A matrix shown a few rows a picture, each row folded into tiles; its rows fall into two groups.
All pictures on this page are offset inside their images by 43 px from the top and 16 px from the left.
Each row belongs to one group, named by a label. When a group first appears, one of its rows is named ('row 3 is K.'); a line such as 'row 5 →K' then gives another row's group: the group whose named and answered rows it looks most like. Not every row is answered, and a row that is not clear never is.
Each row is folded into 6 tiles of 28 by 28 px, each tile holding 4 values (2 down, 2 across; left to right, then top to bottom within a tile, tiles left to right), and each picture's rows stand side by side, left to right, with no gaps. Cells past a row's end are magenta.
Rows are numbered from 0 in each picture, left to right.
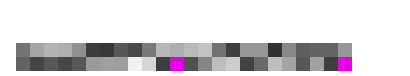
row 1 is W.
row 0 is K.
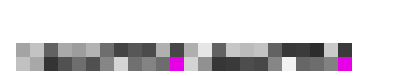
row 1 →K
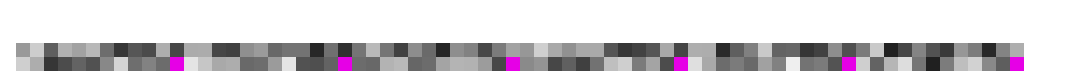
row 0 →K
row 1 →W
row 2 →W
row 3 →K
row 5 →W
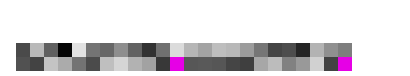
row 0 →W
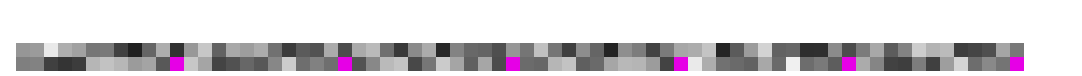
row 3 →W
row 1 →K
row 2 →W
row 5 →K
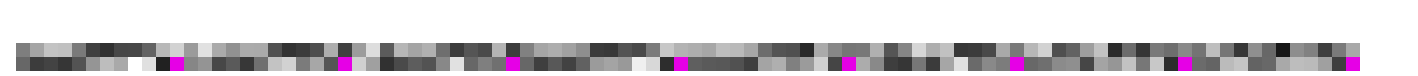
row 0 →K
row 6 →W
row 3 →K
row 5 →K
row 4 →K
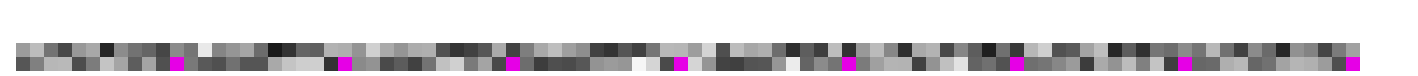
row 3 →K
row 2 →K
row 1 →K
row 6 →W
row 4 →K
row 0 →W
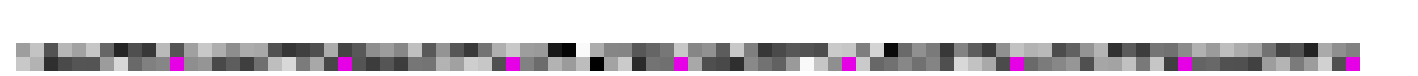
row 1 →K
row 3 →W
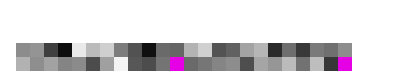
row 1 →W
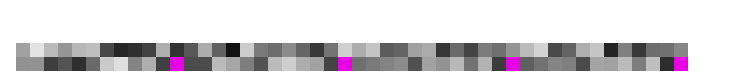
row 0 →K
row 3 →W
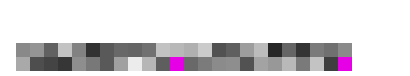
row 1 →W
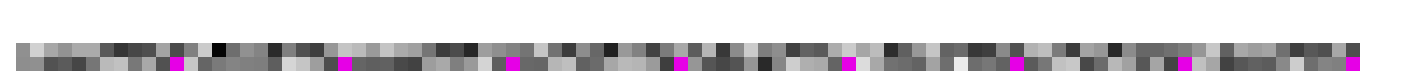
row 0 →K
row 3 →W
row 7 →K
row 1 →W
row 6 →W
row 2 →K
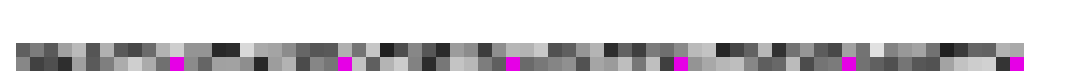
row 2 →W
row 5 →K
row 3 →W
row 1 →W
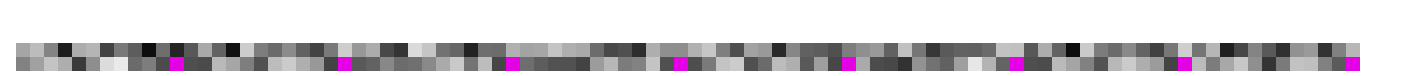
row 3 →K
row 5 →K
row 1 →W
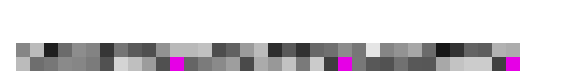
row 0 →W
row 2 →K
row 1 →W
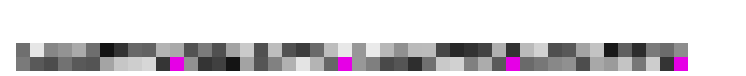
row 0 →K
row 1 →K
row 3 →W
